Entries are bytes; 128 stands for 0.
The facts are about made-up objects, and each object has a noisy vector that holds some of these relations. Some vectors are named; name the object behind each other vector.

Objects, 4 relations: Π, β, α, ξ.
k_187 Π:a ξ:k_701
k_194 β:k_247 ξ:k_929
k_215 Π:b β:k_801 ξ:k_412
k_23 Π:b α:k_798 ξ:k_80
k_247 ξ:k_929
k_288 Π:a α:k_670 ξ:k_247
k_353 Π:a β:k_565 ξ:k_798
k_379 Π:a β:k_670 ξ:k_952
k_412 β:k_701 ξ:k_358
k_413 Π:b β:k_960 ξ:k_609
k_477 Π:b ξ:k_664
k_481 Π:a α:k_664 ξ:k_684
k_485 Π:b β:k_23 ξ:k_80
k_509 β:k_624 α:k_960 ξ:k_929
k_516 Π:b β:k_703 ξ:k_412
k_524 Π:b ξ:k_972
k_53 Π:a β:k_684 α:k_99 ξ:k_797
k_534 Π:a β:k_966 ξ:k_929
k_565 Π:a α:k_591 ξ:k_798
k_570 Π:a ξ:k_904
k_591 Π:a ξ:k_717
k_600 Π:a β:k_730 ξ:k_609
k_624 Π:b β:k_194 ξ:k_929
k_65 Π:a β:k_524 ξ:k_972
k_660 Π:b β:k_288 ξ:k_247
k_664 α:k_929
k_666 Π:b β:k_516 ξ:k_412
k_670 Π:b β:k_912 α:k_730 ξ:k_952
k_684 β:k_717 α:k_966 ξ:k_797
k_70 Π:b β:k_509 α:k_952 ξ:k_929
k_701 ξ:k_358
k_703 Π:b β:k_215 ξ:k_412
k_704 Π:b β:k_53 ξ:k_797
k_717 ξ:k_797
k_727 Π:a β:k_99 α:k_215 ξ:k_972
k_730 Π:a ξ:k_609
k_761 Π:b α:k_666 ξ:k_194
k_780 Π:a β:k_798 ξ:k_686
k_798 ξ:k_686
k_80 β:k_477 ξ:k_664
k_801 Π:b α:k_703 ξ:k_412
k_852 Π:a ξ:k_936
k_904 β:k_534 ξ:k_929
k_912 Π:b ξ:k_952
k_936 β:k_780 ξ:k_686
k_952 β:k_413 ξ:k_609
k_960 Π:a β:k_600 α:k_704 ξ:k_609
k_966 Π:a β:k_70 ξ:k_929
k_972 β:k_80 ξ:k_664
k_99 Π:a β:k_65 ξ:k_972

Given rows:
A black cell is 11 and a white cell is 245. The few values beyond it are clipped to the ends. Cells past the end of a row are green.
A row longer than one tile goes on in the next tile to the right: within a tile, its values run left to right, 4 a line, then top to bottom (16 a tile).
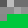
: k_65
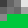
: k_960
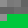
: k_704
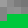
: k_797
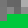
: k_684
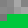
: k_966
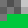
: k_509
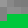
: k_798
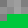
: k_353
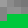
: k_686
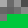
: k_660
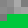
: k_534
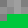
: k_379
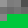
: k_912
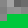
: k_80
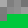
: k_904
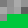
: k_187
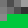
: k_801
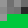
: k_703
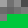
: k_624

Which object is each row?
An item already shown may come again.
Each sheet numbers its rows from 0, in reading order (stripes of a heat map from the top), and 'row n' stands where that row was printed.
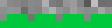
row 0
k_358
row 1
k_570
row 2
k_591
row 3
k_65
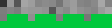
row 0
k_727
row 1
k_412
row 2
k_591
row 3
k_966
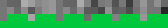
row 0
k_684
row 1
k_929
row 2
k_684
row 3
k_761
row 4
k_23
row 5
k_516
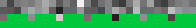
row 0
k_761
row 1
k_187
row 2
k_664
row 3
k_70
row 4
k_288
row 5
k_524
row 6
k_730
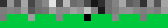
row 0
k_727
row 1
k_481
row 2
k_99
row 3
k_670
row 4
k_972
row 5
k_727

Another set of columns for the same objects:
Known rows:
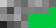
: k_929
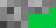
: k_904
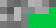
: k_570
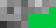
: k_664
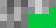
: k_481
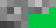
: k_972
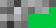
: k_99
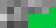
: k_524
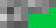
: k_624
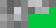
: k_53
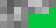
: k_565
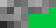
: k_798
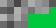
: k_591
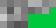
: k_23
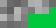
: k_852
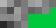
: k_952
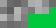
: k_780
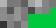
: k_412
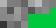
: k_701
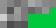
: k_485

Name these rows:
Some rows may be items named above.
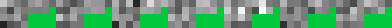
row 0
k_929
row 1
k_730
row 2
k_684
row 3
k_288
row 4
k_727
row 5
k_412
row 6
k_960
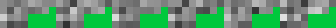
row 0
k_524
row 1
k_99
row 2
k_670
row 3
k_704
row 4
k_801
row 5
k_966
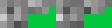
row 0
k_70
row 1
k_516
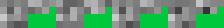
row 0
k_23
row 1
k_187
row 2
k_70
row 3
k_761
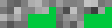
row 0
k_65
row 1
k_509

